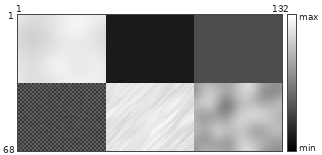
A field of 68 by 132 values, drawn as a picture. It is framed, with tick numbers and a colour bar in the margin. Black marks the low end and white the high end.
It is made of 2 by 3 panels. Panel 1,1: very high, smooth, faint in contrast. Panel 1,2: very low, flat. Panel 1,3: low, flat. Panel 2,1: low, checkered. Panel 2,2: very high, slanting up to the right, faint in contrast. Panel 2,3: high, smooth.
